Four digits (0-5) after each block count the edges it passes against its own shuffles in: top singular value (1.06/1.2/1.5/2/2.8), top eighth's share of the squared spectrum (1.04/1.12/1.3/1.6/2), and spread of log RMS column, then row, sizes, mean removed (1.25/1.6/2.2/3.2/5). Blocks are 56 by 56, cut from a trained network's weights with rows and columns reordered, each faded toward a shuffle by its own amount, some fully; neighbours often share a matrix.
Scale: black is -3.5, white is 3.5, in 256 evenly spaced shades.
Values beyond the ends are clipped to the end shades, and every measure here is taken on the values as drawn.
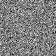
0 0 0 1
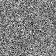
1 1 0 0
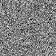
3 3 1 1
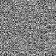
4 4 2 0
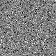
0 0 0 0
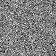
0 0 0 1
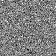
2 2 0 0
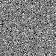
0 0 0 0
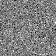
0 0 0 0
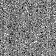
1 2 0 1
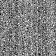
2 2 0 0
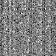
3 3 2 2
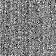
2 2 0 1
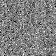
1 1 0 0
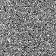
1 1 0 0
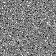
0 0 0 0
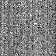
3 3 1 2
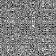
3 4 3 1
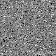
1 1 1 0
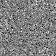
1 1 0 0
